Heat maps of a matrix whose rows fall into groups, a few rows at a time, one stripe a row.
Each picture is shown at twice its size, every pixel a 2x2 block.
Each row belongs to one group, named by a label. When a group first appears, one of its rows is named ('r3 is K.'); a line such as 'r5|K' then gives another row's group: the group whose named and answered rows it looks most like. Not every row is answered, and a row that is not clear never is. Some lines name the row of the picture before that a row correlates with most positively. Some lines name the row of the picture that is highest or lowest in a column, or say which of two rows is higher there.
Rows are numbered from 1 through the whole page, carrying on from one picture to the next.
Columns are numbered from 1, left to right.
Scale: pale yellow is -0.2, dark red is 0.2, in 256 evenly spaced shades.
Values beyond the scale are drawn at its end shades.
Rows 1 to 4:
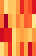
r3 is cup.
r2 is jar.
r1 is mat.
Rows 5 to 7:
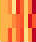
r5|mat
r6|mat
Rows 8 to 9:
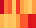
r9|mat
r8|cup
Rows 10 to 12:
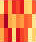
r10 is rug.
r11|jar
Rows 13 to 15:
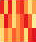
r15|mat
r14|jar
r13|cup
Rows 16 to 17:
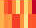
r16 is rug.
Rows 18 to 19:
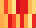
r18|jar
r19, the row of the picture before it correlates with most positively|16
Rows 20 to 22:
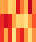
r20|mat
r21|cup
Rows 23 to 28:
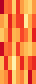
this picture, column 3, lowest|27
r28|mat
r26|cup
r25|rug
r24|rug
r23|cup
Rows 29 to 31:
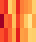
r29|jar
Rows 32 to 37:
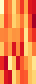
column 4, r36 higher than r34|No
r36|jar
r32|mat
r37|jar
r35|rug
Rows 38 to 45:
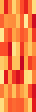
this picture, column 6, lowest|44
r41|cup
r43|rug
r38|jar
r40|rug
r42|mat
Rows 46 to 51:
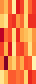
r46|mat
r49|cup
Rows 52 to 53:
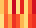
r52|rug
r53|rug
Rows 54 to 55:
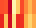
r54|cup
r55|cup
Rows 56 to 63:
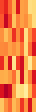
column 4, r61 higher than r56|Yes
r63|mat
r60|cup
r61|rug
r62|cup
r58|rug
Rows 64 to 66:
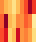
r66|jar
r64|mat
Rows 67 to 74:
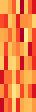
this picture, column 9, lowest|68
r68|jar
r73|mat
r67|rug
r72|cup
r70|mat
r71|mat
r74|cup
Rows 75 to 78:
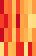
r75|cup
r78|mat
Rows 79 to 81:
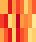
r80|jar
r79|rug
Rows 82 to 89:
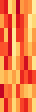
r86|jar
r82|jar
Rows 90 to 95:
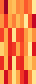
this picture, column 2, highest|90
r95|jar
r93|rug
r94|cup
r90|jar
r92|cup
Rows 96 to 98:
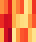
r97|cup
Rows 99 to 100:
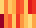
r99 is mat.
